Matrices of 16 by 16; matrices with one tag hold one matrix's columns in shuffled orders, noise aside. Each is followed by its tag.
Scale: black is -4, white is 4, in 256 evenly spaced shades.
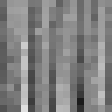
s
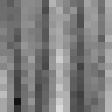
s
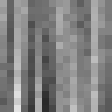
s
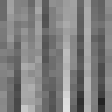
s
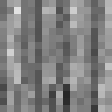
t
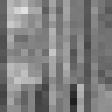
t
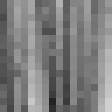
s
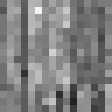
t
